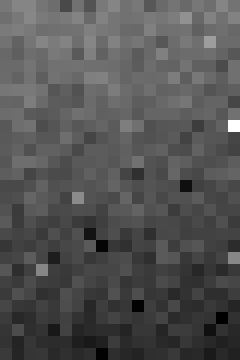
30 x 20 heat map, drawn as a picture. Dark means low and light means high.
Odd rows or columns: none. Slope: up to the top. Grain: fine. Average level on the scale: 30%.
